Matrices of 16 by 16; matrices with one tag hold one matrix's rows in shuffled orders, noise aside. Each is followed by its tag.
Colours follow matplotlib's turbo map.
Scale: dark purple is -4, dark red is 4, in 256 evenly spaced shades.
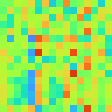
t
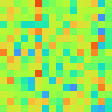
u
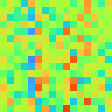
t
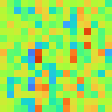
t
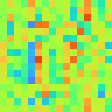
t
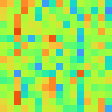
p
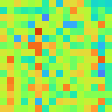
u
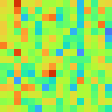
p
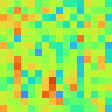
p
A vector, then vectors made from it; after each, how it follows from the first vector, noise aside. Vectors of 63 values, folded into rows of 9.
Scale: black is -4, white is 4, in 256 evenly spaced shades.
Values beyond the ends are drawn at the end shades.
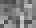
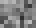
negated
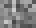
reversed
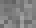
shrunk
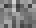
reversed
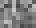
reversed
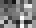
scaled up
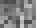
copied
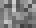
reversed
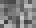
copied
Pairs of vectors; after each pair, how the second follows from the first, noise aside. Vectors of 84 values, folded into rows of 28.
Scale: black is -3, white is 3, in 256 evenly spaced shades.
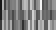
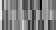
negated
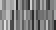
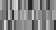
sign-scrambled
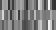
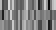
negated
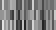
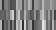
negated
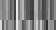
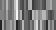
sign-scrambled
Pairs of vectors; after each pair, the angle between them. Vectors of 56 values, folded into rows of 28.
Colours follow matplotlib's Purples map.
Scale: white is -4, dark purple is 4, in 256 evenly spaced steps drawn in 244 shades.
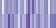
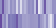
orthogonal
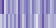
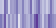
nearly opposite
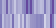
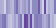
orthogonal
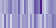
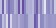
partly aligned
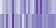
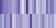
partly opposed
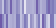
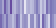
nearly parallel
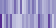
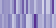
orthogonal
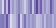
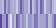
partly aligned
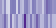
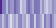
orthogonal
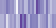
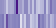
nearly opposite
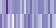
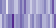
nearly opposite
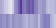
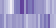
nearly parallel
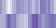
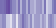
partly opposed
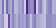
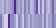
orthogonal
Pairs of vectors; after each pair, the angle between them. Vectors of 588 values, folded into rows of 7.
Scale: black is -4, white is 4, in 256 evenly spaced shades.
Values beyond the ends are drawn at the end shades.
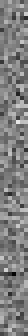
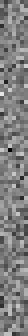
orthogonal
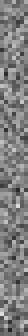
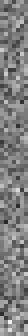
nearly opposite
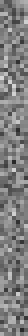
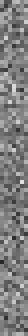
partly aligned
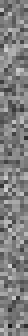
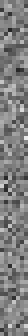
nearly opposite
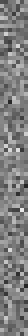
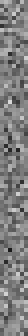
nearly opposite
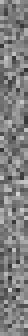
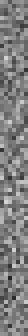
nearly parallel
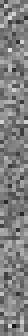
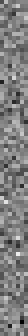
partly opposed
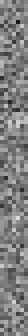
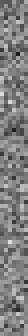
partly opposed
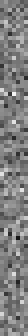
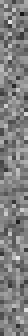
partly opposed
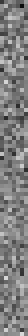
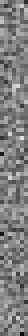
partly opposed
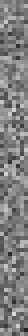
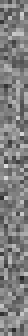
orthogonal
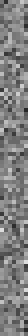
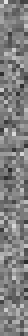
nearly opposite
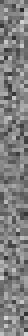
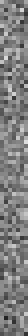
nearly opposite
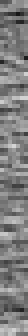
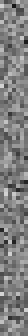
orthogonal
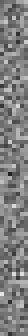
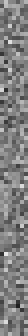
orthogonal
